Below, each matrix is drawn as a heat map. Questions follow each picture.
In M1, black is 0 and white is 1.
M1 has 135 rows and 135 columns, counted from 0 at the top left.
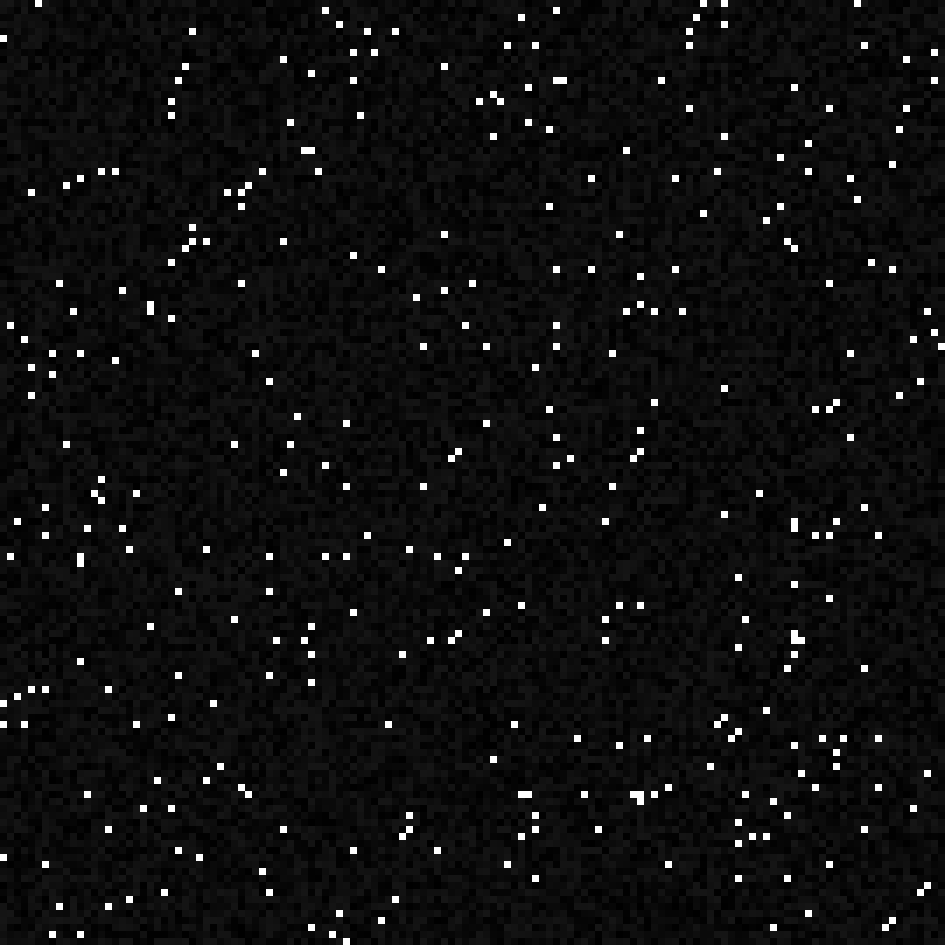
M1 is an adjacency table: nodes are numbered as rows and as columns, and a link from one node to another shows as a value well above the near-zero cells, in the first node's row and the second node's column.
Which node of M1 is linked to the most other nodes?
node 113
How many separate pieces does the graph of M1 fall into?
5
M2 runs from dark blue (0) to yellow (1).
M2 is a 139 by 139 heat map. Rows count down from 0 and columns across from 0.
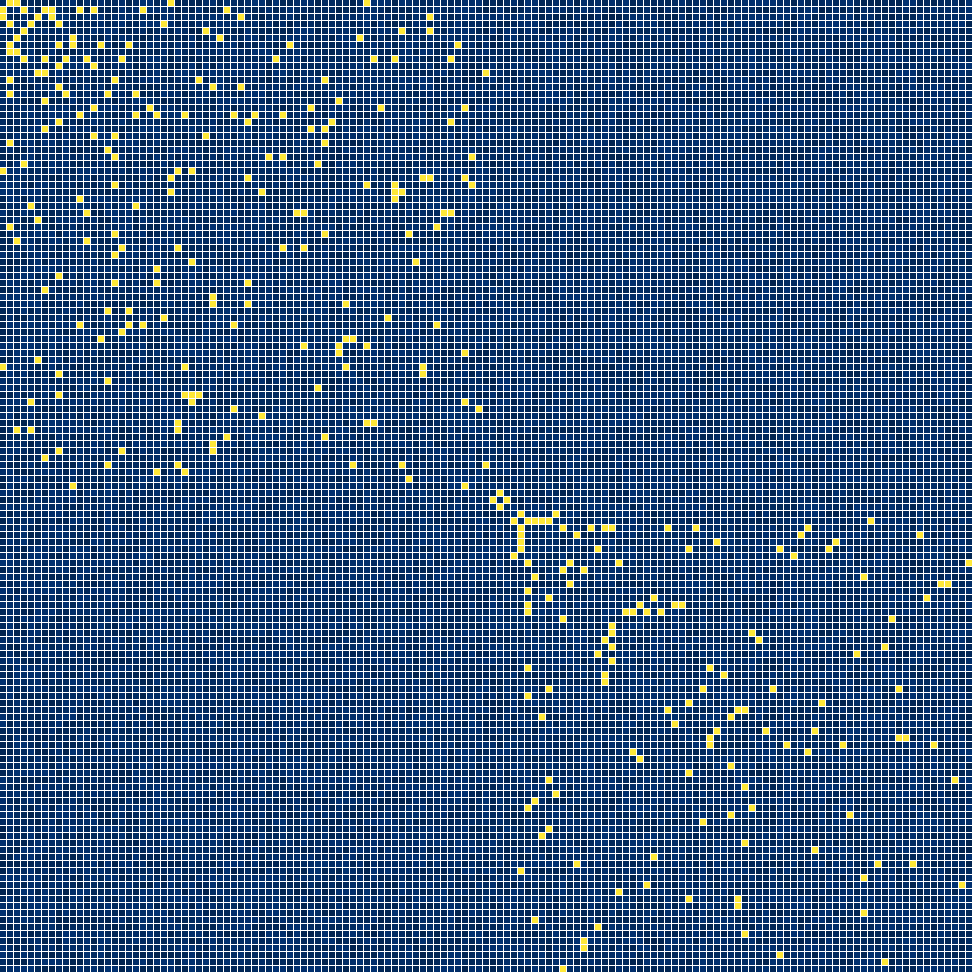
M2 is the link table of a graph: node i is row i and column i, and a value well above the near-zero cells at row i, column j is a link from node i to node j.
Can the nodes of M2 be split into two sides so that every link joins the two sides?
no
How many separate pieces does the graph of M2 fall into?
3
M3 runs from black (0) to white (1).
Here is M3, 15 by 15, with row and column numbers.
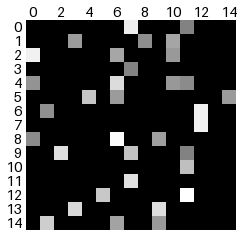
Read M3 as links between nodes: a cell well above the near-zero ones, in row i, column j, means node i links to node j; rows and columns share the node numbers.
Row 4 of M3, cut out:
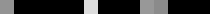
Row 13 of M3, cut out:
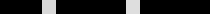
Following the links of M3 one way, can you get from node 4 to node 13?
no
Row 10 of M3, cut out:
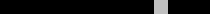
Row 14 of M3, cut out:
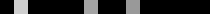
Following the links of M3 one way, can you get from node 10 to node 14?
yes
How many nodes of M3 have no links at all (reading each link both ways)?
0
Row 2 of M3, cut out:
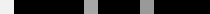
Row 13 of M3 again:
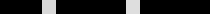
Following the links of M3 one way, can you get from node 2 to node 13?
no
